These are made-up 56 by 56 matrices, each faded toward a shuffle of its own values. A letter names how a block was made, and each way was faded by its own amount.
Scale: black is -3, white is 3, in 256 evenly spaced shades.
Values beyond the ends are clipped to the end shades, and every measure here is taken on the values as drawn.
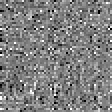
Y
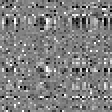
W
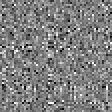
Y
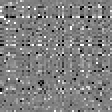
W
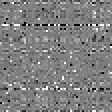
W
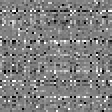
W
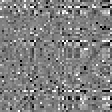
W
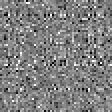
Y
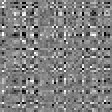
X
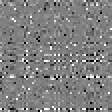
W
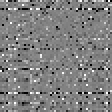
W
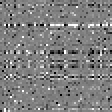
W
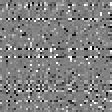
W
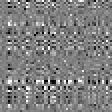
X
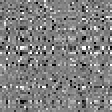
W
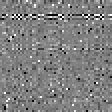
W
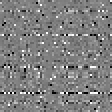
W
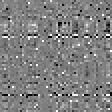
W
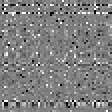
W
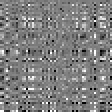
X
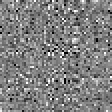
Y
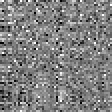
Y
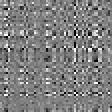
X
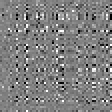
X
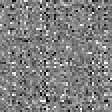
Y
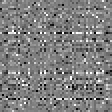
W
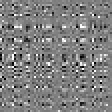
X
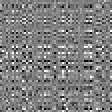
X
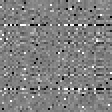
W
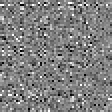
Y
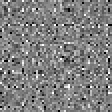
Y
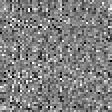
Y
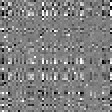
X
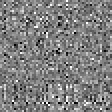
Y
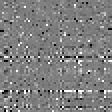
W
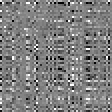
X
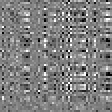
X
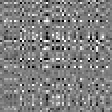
X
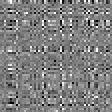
X
